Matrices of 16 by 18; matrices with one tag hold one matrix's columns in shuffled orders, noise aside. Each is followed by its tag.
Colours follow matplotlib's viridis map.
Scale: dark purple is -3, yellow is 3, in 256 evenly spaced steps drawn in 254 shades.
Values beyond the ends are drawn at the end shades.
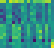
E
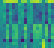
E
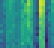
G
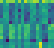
E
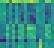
E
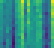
G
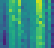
G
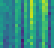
G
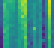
G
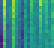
G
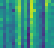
G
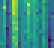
G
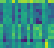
E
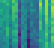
G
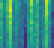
G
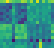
E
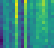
G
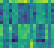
E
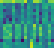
E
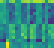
E
